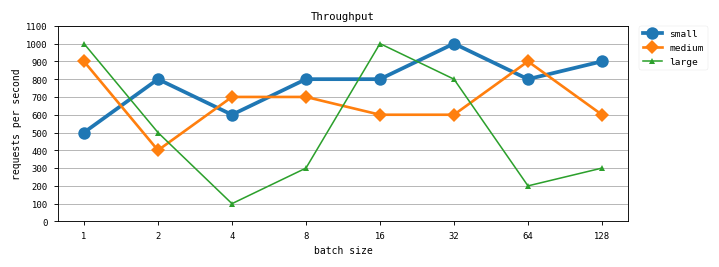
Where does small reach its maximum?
32
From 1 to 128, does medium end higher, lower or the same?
lower
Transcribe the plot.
Title: Throughput
x-axis: batch size, ticks 1 2 4 8 16 32 64 128
y-axis: requests per second, ticks 0 100 200 300 400 500 600 700 800 900 1000 1100
Legend: small, medium, large
Values:
small: 500 800 600 800 800 1000 800 900
medium: 900 400 700 700 600 600 900 600
large: 1000 500 100 300 1000 800 200 300
